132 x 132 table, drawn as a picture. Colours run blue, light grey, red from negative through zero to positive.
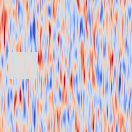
Streaks run downward. The middle left is the smoothest part. Neither half mirrors the other. In the middle left lies a patch that is calmer than the rest.
